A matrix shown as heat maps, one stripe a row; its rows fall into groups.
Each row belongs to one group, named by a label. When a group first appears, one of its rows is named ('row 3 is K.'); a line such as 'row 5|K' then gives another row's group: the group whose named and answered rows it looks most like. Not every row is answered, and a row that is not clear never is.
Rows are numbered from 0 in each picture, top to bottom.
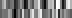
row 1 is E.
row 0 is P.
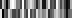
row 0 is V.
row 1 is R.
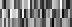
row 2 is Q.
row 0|R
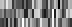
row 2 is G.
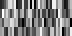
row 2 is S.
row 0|R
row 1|V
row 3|P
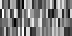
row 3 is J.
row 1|V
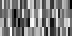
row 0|Q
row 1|E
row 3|S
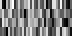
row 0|R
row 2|V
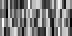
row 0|P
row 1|G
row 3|Q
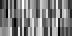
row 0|G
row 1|G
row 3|E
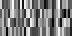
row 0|S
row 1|V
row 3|J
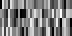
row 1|P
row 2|G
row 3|Q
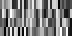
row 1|V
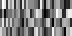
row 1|P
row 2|Q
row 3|P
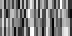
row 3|Q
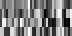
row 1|P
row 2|V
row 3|S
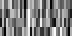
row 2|V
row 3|R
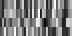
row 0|R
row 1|R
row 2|P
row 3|V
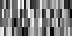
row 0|J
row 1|Q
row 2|E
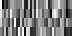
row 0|R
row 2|S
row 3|J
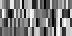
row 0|S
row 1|V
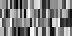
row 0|P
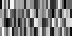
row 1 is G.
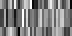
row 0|S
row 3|R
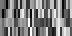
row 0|P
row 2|R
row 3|G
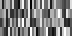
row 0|R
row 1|P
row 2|J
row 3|G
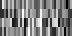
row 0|V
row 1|G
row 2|E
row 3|V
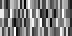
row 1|S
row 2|E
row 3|S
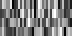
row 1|R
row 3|P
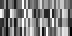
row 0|J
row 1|S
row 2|G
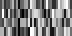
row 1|P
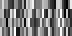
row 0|V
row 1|S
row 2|J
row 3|S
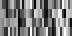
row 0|S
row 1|P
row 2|S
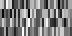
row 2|V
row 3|J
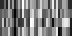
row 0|G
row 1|E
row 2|Q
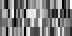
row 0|P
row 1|V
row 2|E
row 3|J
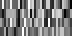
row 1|R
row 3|J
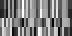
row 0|G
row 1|G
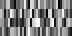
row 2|P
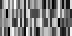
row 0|V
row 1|J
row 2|E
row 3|V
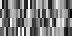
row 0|R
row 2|S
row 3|J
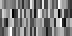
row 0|S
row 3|R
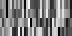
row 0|J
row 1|J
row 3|E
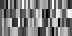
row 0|G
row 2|E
